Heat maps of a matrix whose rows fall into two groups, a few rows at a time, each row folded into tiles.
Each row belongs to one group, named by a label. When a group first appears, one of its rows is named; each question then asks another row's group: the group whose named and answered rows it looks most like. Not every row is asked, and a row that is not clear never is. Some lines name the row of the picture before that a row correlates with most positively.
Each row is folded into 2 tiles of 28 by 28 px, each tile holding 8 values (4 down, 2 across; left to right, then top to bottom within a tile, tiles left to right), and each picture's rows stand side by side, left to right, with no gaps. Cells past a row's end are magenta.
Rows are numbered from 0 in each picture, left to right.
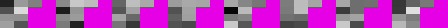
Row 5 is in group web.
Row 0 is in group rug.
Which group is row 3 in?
web
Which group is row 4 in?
rug
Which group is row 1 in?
web
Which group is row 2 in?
web
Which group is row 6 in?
rug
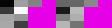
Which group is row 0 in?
rug
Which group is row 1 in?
rug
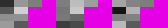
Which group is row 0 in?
rug
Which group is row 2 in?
rug
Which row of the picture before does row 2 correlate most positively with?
1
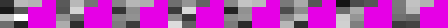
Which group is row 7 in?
web
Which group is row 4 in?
web
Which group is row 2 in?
web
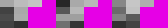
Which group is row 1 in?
web
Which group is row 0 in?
web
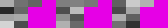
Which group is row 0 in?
rug
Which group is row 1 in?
rug
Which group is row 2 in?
web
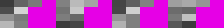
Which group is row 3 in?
web
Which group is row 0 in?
rug
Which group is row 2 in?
rug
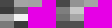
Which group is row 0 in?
web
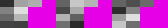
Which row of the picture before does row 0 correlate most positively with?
1
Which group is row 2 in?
rug
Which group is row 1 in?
web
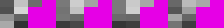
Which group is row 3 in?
web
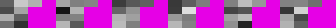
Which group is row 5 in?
rug
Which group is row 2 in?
rug
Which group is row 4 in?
web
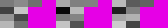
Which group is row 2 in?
rug
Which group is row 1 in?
rug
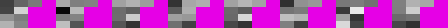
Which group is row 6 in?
rug
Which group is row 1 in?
rug
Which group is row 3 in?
web
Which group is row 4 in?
web
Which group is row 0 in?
rug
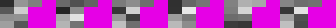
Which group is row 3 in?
rug
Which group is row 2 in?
rug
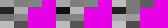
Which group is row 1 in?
rug
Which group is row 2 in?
rug
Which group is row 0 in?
rug
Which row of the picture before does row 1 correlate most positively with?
5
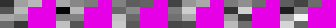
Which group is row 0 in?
web
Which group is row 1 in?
rug
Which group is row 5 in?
rug
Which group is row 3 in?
web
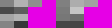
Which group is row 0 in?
web
